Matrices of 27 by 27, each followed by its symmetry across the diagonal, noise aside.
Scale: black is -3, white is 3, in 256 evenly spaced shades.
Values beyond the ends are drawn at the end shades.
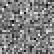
antisymmetric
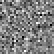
antisymmetric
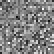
symmetric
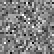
neither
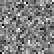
antisymmetric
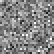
symmetric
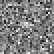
neither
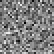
neither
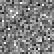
symmetric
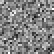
symmetric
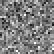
neither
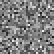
antisymmetric
